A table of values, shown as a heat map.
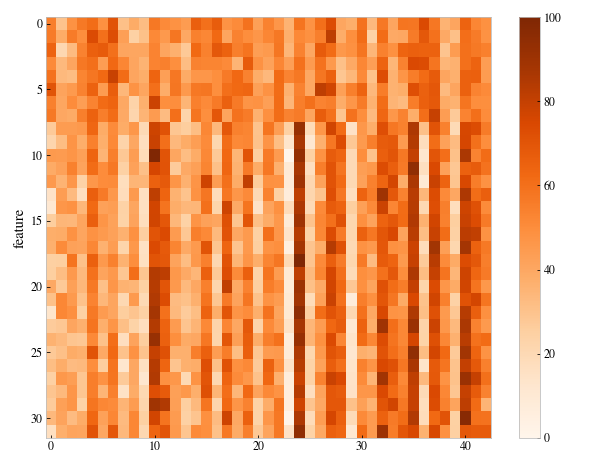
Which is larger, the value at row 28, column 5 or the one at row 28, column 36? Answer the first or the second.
the first
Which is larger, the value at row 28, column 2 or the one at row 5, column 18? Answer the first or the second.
the second
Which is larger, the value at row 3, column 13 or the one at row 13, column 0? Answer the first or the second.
the first
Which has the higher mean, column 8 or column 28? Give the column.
28
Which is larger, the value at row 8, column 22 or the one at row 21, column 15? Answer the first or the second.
the second
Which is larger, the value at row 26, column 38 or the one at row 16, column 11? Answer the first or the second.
the second
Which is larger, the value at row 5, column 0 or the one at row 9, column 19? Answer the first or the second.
the first
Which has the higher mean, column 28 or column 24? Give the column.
24
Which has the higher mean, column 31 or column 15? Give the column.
15
